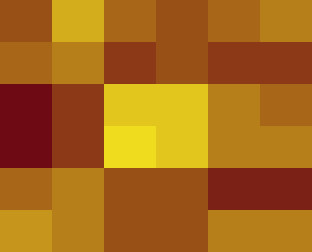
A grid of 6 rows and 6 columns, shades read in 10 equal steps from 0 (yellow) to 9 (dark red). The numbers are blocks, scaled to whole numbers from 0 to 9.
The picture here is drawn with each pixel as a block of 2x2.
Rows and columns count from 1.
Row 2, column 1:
5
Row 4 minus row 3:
0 0 -1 0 0 -1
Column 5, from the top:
5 7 4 4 8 4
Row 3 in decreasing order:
9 7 5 4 1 1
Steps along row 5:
down up same up same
